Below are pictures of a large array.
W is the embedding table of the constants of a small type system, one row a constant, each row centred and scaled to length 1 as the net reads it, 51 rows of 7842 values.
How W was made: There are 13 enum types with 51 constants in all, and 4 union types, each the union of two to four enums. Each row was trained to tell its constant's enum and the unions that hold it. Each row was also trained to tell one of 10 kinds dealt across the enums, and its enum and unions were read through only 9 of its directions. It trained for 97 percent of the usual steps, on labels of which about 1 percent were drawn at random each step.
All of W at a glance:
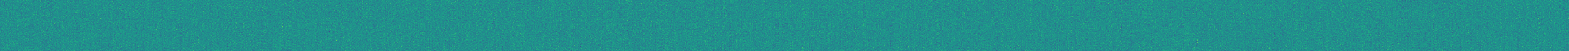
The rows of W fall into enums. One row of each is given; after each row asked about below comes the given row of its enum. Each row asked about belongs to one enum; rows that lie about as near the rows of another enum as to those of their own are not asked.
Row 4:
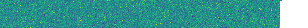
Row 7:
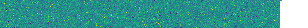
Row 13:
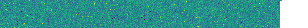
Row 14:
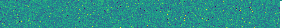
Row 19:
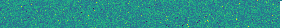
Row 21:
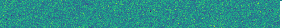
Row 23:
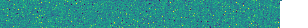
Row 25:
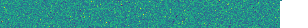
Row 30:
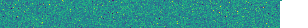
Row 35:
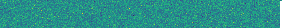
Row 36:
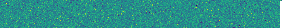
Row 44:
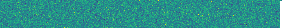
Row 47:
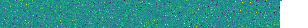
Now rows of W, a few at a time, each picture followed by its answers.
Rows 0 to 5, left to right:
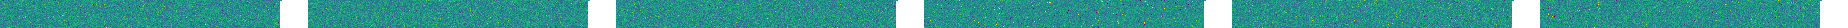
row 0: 47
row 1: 4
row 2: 36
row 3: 47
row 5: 21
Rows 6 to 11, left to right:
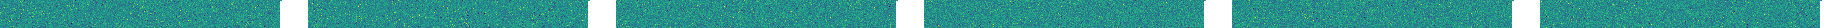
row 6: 13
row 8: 44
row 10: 7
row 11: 25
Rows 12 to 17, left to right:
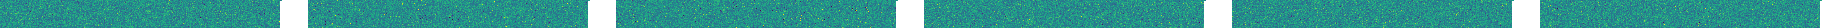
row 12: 4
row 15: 21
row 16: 13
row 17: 4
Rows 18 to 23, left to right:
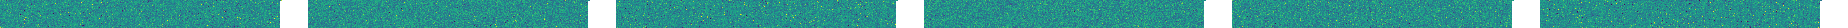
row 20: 36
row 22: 44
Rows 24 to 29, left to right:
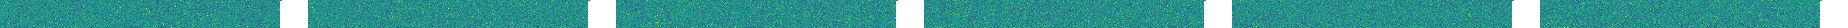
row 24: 19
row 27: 13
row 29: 44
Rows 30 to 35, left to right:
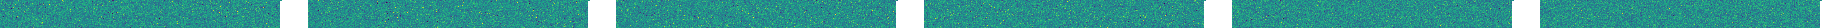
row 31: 35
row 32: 23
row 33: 25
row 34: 36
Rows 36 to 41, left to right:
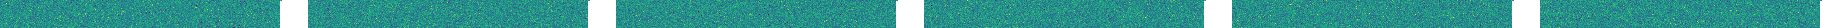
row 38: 36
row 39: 47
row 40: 23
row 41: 25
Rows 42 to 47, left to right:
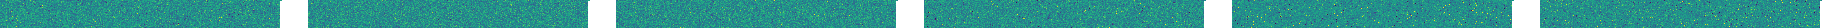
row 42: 4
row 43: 30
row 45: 25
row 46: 14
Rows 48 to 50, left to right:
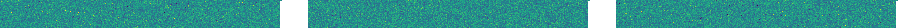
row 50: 47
